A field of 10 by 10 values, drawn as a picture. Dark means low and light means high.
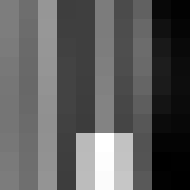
Ninth with the lowest average: bottom right. Odd patch: higher, in the bottom middle. Grain: streaks running down. Ninth with the highest average: bottom middle. Roughest part: bottom middle.
